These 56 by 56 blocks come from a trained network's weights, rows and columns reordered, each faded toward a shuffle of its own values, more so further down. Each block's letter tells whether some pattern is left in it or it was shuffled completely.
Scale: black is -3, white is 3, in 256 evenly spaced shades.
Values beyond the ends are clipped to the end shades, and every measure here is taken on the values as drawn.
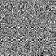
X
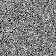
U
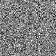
X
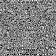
X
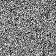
U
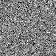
U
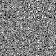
X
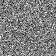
U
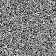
U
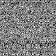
X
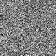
X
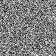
U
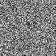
X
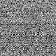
X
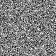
U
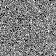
U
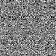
X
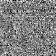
X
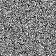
U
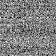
X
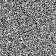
U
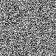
U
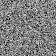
U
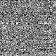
X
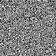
X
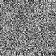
X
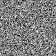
U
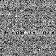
X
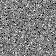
U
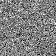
U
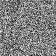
U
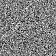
U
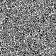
U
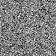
U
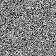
U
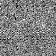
X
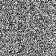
X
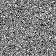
U
